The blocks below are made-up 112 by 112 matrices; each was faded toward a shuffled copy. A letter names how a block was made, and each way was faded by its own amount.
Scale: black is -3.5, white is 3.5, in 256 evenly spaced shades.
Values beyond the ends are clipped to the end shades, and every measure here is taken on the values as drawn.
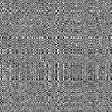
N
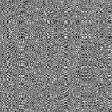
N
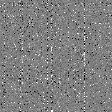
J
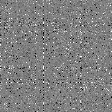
J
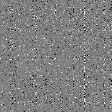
J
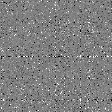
J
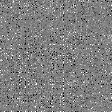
J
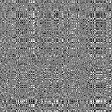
N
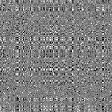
N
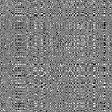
N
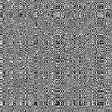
N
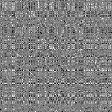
N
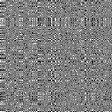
N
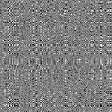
N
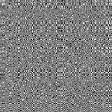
N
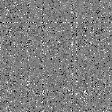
J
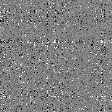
J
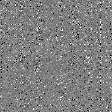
J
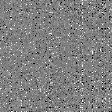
J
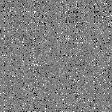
J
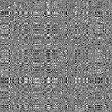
N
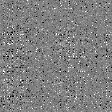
J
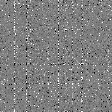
J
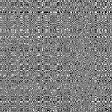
N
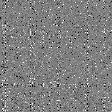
J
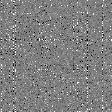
J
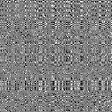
N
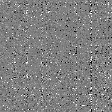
J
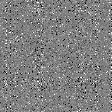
J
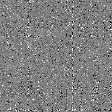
J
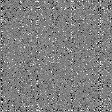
J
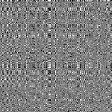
N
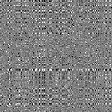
N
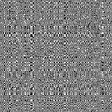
N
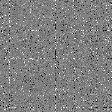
J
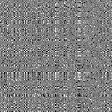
N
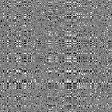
N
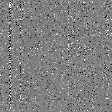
J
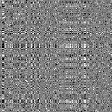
N
